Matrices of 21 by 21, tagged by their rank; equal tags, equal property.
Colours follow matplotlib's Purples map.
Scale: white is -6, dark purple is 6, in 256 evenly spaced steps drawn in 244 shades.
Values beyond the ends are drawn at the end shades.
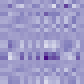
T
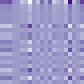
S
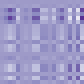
S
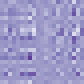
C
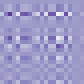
S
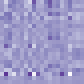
C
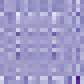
T
